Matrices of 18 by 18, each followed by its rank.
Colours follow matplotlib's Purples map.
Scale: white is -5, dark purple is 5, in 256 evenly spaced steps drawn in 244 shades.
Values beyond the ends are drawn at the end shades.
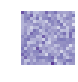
full rank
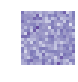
full rank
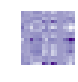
two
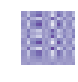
one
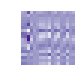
two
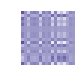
one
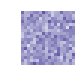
full rank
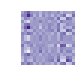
two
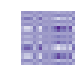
one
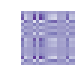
one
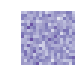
full rank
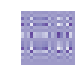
one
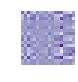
two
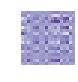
two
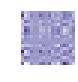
two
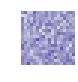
full rank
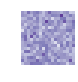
full rank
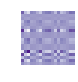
one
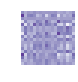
two
